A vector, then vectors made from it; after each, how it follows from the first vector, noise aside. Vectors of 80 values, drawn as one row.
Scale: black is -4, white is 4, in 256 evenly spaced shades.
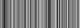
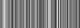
negated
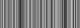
wrapped around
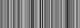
wrapped around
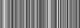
negated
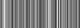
negated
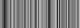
copied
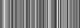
negated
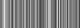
negated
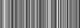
negated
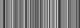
sign-scrambled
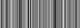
wrapped around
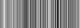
sign-scrambled
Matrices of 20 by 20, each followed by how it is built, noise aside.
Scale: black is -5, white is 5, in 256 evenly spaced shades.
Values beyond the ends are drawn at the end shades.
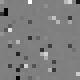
sparse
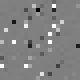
sparse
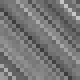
Toeplitz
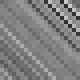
Toeplitz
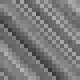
Toeplitz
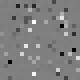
sparse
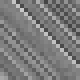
Toeplitz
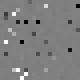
sparse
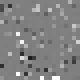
sparse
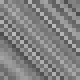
Toeplitz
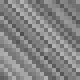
Toeplitz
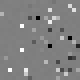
sparse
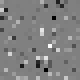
sparse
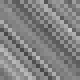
Toeplitz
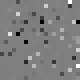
sparse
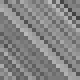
Toeplitz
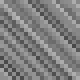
Toeplitz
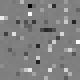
sparse
